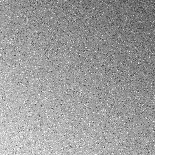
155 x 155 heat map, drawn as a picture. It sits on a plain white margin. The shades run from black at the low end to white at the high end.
Odd rows or columns: none. Slope: up to the bottom left. Histogram: bell-shaped. Ninth with the highest average: bottom left. Grain: fine. Ninth with the lowest average: top right. Stripes: none.
